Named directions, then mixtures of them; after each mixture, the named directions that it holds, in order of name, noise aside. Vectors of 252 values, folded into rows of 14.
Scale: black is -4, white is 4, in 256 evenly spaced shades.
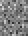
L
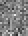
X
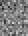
L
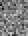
L, X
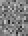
L, X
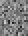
L, X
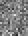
X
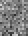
L, X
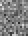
L, X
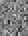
L, X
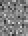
L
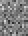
L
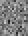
L, X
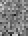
L, X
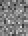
L
